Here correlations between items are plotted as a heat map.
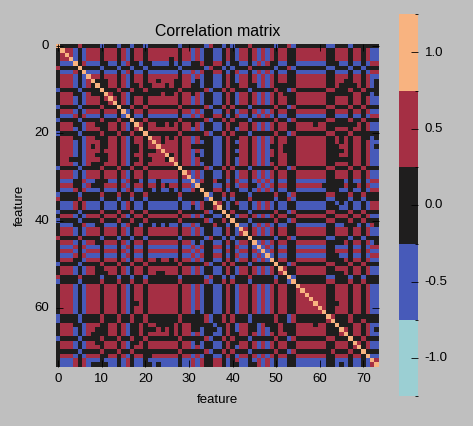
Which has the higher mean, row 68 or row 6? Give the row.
68
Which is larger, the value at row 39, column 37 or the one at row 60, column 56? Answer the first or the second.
the second
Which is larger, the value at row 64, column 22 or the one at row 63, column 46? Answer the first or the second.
the first
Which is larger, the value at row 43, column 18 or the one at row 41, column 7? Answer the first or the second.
the first
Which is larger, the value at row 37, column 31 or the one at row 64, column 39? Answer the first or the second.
the second
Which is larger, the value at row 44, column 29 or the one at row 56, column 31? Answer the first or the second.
the first
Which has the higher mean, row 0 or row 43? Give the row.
43
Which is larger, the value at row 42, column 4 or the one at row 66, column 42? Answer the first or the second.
the second
